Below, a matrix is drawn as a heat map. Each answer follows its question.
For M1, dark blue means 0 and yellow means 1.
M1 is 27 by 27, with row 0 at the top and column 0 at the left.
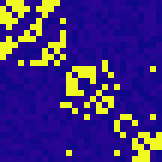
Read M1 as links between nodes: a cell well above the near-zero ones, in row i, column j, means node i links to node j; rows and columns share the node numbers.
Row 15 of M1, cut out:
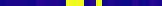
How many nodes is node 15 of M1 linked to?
4
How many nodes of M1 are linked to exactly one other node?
1
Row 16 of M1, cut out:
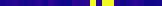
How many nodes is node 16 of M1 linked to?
3
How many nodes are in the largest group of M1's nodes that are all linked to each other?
4
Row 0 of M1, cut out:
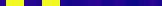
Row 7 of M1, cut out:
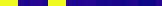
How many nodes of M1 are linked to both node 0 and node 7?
4
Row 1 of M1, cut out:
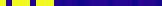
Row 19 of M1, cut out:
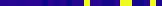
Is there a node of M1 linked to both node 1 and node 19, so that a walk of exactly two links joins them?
no
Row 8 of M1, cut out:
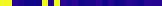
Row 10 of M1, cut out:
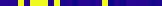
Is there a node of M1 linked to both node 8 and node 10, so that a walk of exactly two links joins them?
yes
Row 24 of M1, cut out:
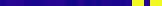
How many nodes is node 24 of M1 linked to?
4
